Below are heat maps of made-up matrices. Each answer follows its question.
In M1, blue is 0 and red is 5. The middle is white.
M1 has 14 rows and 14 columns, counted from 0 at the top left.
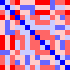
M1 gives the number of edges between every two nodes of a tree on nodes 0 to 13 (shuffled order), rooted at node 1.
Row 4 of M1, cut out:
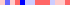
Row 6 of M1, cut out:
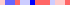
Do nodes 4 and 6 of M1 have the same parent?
yes
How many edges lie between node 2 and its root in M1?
2
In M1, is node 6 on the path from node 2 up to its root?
yes
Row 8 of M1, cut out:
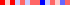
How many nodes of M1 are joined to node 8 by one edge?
1
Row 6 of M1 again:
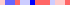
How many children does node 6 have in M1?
1
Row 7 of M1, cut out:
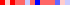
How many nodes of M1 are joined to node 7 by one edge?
1
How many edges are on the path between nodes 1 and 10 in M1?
1
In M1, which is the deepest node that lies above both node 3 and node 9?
12
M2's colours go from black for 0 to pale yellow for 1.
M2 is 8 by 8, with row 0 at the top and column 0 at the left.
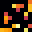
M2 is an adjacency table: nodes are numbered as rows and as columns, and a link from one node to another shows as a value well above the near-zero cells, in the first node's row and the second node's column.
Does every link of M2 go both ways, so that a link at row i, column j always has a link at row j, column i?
yes
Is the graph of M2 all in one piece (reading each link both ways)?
yes
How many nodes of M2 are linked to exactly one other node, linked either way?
2
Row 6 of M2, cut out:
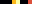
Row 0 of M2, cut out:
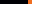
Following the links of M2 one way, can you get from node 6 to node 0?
yes
